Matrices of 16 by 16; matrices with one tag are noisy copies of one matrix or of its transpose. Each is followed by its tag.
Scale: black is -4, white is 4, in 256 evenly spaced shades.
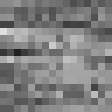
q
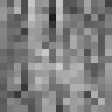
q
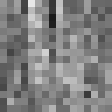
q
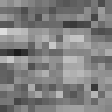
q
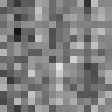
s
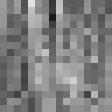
q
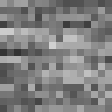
q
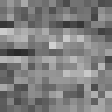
q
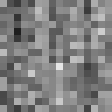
s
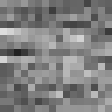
q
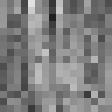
q
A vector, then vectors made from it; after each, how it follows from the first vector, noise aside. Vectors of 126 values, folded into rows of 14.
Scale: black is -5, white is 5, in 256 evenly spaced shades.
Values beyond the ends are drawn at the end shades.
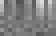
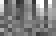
scaled up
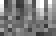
scaled up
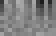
negated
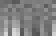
reversed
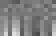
reversed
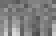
reversed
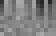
negated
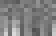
reversed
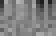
negated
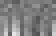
reversed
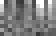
scaled up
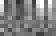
scaled up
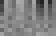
negated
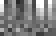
scaled up
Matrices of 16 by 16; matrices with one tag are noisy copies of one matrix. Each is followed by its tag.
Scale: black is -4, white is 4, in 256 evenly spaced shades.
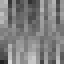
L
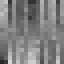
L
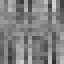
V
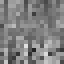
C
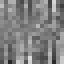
V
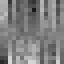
L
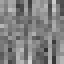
V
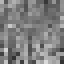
C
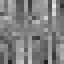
V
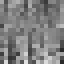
C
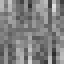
V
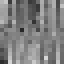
L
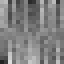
L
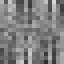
V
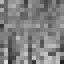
C
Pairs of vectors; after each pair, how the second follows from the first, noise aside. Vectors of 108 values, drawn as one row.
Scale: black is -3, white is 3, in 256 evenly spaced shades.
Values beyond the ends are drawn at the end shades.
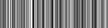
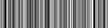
wrapped around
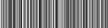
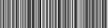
wrapped around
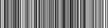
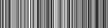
wrapped around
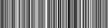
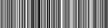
reversed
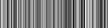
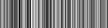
wrapped around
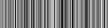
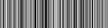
reversed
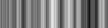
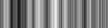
reversed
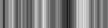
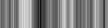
reversed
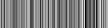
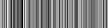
reversed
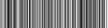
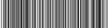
reversed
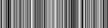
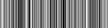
wrapped around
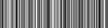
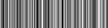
wrapped around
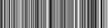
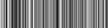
reversed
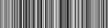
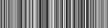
reversed
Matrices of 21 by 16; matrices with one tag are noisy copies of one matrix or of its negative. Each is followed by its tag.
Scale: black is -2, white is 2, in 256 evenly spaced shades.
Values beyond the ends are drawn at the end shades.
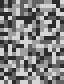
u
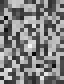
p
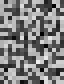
u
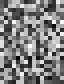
p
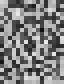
p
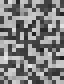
u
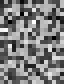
u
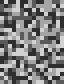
u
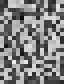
p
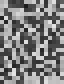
p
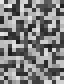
u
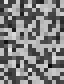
u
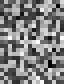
u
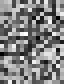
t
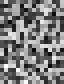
u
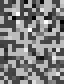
u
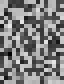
p
